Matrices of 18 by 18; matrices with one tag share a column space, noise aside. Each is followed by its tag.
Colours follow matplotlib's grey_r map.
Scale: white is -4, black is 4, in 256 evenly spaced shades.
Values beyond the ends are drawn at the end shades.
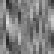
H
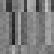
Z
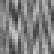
H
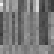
Z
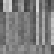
Z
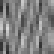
H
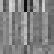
Z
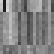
Z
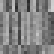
Z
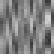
H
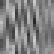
H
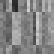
Z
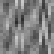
H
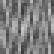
H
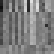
Z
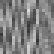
H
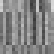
Z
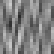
H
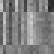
Z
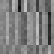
Z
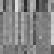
Z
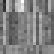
Z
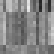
Z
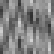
H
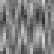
H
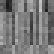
Z
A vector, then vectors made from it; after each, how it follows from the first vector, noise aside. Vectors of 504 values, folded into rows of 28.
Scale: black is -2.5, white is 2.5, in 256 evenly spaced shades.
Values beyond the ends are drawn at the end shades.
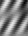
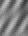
shrunk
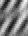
negated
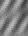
shrunk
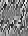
sign-scrambled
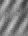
shrunk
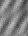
shrunk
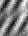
negated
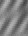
shrunk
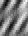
negated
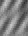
shrunk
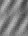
shrunk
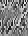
sign-scrambled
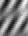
negated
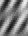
negated
